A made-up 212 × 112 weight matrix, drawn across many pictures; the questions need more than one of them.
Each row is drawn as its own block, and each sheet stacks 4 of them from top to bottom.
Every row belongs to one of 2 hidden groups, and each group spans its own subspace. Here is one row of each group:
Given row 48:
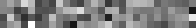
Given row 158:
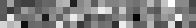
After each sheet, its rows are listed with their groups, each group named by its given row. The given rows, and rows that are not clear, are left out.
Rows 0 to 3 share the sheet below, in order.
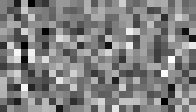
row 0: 158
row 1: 48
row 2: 158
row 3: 158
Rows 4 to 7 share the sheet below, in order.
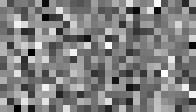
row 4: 48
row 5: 48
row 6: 158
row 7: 48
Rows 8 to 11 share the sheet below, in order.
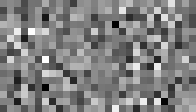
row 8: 158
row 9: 158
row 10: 48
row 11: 158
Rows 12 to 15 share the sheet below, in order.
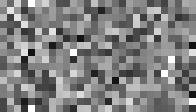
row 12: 158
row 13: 48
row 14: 158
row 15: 48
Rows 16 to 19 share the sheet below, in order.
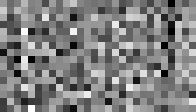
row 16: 158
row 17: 158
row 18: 158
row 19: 48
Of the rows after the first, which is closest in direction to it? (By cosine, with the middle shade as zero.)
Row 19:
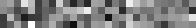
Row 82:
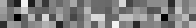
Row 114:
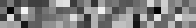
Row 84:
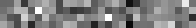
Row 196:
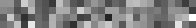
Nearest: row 196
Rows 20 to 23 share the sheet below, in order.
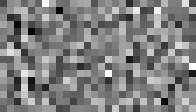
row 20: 48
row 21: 158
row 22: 48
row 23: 158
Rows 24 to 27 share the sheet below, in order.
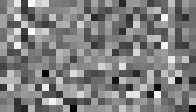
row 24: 158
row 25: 158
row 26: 158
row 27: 48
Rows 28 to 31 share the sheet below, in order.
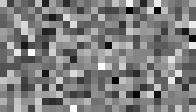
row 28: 48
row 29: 48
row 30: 158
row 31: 48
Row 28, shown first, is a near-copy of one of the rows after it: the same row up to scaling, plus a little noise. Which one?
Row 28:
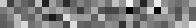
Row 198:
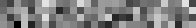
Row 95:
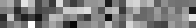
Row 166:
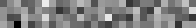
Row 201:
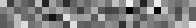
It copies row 201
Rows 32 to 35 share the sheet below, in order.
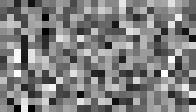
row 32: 158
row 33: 48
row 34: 158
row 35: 48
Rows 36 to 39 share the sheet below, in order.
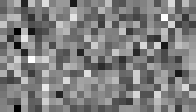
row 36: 158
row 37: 158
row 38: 158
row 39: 48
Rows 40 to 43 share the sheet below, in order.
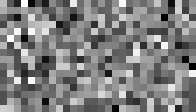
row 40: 158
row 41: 158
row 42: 48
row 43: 158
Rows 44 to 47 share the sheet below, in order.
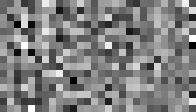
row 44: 48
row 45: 48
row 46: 48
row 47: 48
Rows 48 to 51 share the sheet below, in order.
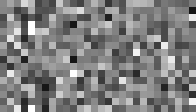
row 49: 158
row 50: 158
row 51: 48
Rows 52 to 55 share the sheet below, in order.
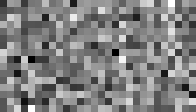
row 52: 158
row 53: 158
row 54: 158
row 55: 48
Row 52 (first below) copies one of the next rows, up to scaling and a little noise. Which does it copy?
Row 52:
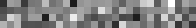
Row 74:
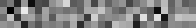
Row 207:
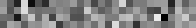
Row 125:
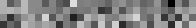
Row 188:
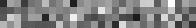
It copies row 188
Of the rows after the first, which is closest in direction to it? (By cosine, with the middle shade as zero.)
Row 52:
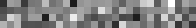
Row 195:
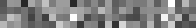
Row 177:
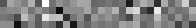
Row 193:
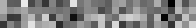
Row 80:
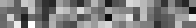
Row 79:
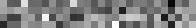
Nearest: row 195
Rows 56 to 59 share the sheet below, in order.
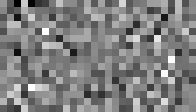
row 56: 158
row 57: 48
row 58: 158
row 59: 158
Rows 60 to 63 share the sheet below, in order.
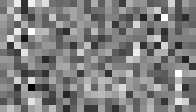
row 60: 158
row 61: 158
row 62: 48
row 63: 158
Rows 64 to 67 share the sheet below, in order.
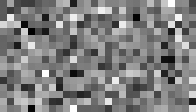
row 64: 158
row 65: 158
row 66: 158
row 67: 48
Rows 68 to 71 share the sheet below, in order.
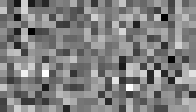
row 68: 158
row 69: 158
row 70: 158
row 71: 48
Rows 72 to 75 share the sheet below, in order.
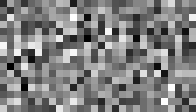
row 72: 158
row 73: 48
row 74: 158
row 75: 158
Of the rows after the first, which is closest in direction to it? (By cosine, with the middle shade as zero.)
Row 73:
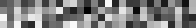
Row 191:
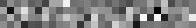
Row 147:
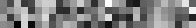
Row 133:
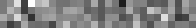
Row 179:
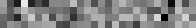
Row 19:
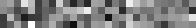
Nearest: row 147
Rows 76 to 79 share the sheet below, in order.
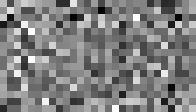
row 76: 158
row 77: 158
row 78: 158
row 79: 158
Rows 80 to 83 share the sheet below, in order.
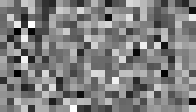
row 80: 48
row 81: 158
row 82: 158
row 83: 48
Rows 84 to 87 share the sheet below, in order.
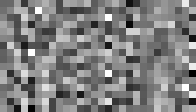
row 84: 48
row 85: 48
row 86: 48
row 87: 48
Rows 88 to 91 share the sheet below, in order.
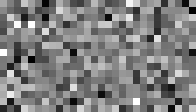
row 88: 48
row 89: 48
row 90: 158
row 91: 158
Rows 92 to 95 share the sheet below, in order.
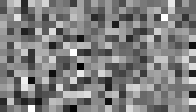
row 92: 158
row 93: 48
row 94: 48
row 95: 48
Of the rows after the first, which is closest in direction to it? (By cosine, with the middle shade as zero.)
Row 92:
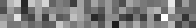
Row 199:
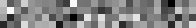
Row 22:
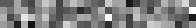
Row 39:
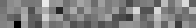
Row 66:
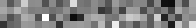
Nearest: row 39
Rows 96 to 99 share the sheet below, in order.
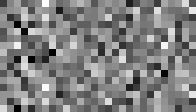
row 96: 48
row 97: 158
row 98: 158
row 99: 48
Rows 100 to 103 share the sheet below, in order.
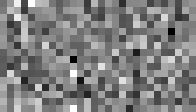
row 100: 158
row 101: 158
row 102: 158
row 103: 48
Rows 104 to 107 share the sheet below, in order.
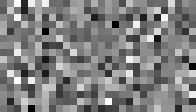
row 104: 158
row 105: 48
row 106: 48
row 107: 48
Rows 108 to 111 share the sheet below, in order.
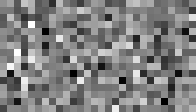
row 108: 48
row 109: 48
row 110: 158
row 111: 158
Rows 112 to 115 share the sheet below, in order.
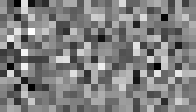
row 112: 158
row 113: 158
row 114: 158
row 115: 158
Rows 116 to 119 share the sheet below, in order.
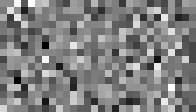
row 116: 158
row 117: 158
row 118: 48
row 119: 158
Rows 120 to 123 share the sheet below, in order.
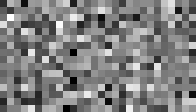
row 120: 158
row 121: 48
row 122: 48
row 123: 48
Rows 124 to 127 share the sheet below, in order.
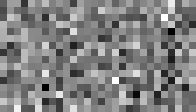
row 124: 158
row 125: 158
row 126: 158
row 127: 48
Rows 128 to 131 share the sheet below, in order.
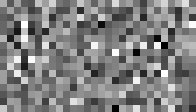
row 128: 48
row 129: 158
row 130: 158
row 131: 158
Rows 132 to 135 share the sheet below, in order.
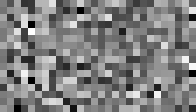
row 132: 48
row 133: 158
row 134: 48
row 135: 48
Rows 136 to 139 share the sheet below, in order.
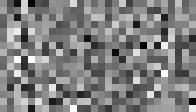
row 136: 158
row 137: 158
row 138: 158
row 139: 48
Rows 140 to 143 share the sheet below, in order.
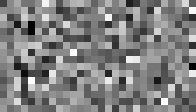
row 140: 48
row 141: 48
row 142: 48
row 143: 158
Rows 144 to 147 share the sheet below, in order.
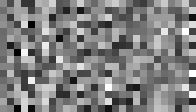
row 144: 48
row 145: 48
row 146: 48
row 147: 48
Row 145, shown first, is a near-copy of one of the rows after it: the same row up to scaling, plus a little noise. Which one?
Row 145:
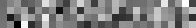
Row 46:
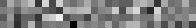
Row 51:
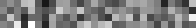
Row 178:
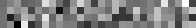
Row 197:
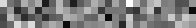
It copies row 178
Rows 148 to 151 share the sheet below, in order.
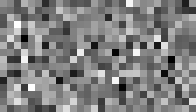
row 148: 48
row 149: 158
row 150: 158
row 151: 158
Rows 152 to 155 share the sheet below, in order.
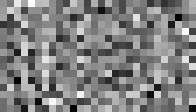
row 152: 158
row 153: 48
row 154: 48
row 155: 48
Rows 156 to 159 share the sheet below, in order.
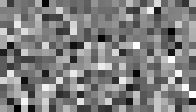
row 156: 48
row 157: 158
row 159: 48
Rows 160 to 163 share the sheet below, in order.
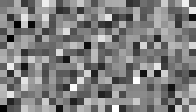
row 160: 48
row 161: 158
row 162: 158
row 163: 158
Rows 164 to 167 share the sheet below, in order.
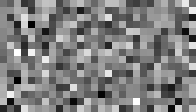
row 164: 48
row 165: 48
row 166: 48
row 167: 158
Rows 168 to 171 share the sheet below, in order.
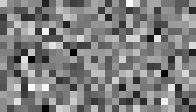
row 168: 48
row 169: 48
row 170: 158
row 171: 158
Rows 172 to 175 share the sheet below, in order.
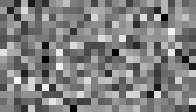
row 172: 158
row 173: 158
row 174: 48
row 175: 48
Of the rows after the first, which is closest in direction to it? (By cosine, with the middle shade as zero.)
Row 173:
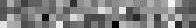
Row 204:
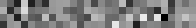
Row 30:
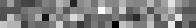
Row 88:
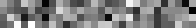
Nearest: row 30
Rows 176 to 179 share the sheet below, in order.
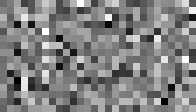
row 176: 48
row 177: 48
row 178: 48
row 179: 158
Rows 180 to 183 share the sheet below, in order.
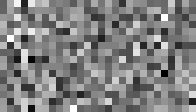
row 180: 158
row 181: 158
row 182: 158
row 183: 48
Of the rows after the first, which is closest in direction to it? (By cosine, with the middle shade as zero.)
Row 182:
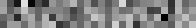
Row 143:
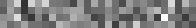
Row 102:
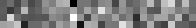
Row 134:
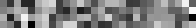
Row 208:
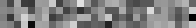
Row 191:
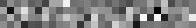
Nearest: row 191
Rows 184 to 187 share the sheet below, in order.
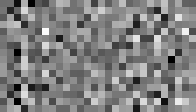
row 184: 158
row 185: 48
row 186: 158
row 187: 158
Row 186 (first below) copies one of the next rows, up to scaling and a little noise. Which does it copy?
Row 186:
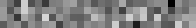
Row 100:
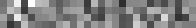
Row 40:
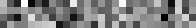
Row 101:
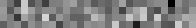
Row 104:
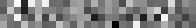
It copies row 101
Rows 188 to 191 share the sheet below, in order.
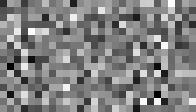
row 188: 158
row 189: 158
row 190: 158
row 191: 158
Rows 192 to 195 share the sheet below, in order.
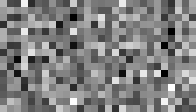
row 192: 158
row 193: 158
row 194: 158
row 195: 158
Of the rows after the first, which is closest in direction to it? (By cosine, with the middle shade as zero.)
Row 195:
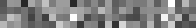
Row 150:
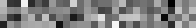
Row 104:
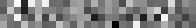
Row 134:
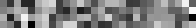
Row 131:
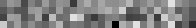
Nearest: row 131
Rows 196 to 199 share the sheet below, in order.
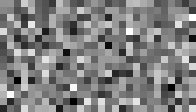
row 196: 48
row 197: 48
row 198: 48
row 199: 158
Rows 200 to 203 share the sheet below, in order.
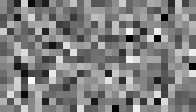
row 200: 158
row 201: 48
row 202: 48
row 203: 158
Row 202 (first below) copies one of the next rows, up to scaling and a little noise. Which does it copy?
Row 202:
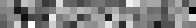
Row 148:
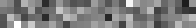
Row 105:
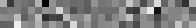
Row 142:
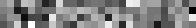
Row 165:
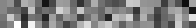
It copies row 142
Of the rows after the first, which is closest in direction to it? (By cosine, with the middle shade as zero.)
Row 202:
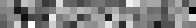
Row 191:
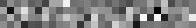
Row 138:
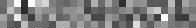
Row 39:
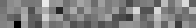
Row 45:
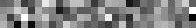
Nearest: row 191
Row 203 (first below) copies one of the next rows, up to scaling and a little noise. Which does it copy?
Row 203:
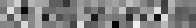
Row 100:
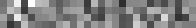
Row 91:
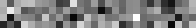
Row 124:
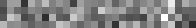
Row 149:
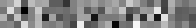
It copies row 149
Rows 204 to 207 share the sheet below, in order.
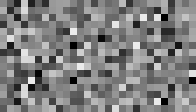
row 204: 158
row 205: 158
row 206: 48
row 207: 158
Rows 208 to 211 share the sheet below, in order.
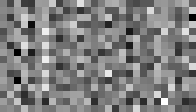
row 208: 48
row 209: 48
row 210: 48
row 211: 158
